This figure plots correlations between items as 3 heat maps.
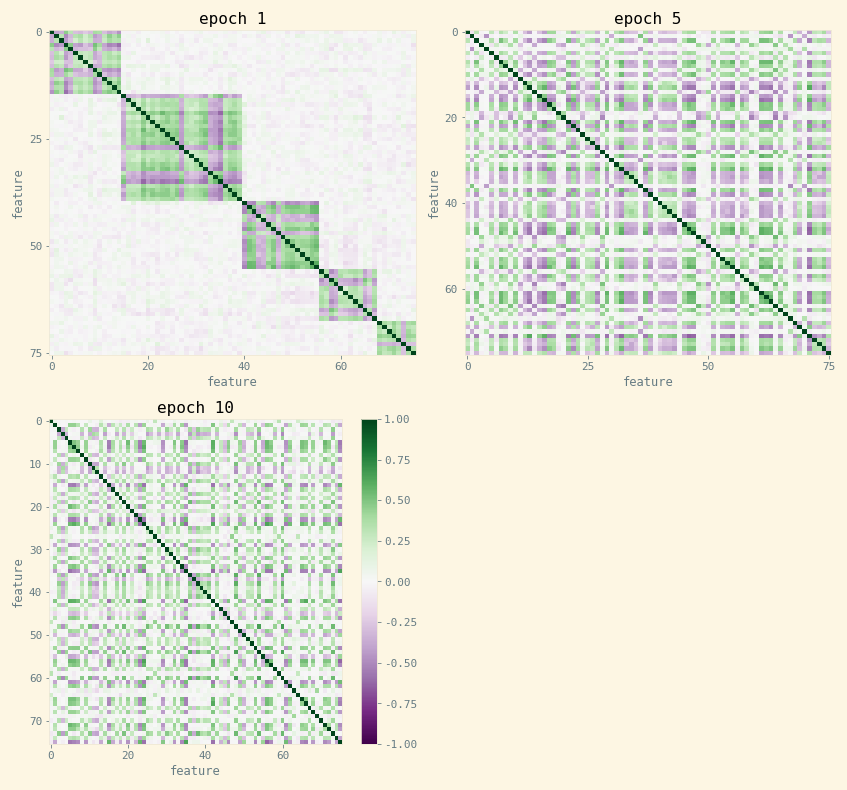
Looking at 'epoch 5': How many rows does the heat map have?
76
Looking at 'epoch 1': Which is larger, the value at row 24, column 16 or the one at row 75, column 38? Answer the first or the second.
the first
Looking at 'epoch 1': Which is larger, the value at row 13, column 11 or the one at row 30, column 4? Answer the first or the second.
the first
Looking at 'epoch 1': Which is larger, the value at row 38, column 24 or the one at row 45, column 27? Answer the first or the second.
the first
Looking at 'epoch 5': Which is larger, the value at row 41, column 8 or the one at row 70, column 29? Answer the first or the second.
the second
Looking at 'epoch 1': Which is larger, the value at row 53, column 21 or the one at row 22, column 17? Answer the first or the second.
the second
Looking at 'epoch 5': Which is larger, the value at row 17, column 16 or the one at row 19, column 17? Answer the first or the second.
the second
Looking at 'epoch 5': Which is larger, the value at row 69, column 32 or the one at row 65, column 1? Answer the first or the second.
the second
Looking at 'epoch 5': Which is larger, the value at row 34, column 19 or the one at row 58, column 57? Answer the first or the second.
the second
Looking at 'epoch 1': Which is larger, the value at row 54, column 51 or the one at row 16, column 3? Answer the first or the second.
the first
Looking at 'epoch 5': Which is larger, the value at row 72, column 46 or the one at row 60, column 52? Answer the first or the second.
the first
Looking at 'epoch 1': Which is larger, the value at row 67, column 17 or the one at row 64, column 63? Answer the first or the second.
the second
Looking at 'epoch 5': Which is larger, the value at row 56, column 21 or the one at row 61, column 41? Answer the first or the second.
the first
